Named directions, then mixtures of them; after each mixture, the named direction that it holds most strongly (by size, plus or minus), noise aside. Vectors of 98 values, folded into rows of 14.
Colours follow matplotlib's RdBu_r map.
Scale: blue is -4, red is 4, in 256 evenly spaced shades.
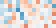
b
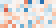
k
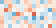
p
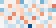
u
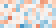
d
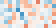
b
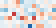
u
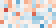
p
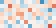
u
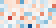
u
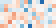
k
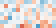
d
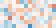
u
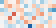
u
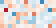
p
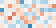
u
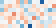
u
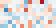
k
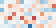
u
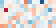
k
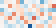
u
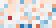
d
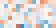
d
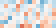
d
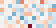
u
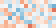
u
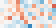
u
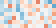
b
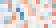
b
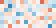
p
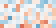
d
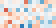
k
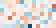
u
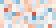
p
